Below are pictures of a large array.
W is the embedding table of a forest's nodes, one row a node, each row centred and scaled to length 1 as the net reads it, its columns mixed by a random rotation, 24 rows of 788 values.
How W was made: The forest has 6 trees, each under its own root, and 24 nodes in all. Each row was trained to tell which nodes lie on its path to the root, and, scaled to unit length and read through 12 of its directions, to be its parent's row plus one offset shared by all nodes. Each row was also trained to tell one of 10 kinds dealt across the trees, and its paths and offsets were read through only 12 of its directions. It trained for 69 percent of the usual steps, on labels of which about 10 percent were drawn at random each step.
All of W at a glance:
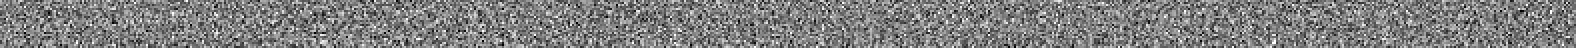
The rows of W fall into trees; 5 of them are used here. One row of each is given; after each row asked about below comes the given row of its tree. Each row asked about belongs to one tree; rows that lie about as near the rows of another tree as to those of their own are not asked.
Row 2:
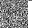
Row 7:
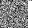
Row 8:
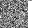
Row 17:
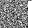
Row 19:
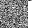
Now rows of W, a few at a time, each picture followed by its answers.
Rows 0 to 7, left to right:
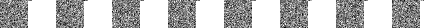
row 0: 17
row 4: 17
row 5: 2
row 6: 7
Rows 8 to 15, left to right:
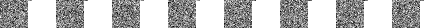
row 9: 7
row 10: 7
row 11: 2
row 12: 19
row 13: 8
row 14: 17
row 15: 19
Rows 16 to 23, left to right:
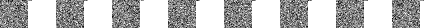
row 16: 7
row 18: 7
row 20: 8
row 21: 17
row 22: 17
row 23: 2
